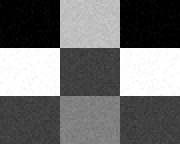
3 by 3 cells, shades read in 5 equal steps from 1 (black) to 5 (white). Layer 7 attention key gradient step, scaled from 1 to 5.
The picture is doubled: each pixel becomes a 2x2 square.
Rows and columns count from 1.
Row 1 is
1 4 1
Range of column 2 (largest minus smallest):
2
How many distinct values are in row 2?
2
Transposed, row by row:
1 5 2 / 4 2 3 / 1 5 2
